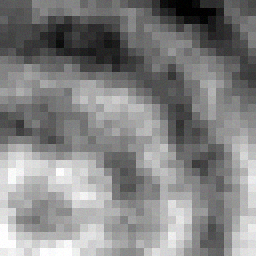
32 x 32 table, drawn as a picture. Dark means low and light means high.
Rings: centred on the bottom left. Ninth with the highest average: bottom left. Lone odd cells: none. Slope: up to the bottom. Histogram: bell-shaped.
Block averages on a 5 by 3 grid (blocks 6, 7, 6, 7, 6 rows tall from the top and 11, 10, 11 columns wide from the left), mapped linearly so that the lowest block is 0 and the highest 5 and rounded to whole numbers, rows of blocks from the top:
110 / 212 / 232 / 533 / 544
